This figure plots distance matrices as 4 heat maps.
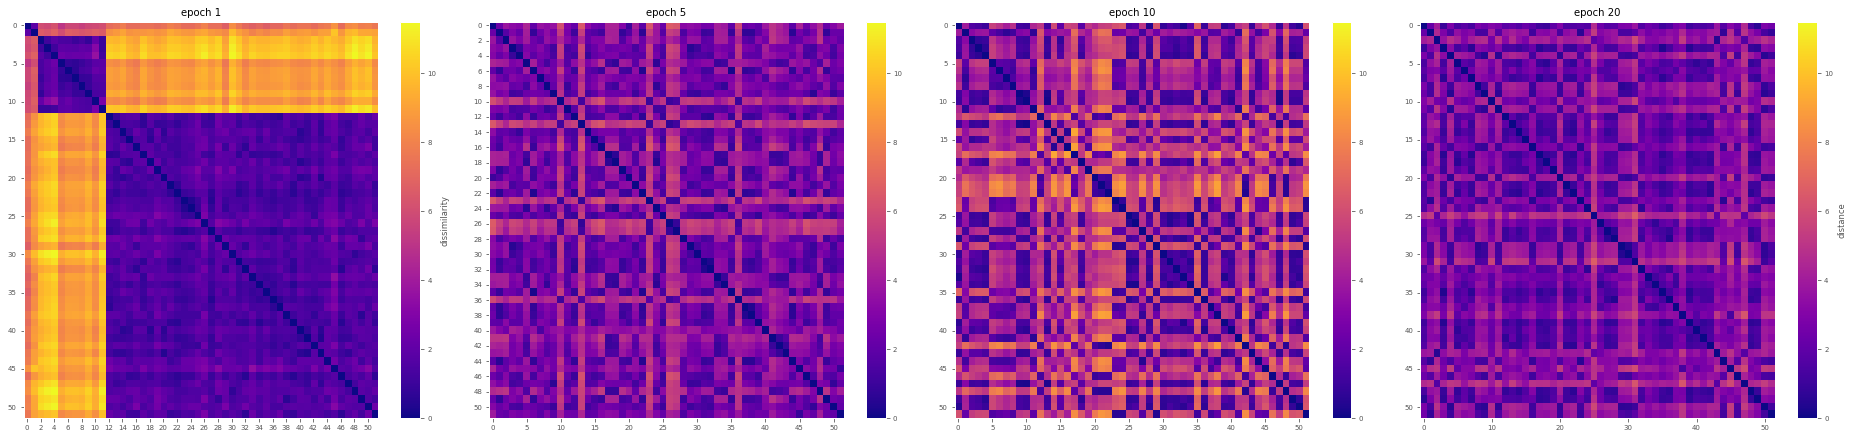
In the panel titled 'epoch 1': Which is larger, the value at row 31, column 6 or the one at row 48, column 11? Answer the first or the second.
the second
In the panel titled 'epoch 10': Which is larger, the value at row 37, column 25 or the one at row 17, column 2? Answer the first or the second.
the second
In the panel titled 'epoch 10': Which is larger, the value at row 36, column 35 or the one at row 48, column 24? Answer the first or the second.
the second
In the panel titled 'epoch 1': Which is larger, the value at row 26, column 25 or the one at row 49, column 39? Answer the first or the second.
the first
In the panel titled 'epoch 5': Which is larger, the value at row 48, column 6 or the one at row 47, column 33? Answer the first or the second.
the first
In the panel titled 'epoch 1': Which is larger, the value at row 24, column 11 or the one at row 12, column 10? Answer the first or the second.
the first
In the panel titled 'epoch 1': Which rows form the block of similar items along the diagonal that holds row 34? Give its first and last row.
12 to 51
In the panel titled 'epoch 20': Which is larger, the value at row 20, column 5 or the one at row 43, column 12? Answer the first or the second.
the first
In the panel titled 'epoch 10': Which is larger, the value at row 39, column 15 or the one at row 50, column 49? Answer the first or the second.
the first
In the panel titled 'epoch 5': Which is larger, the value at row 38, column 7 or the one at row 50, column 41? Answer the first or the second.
the second
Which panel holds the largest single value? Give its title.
epoch 1
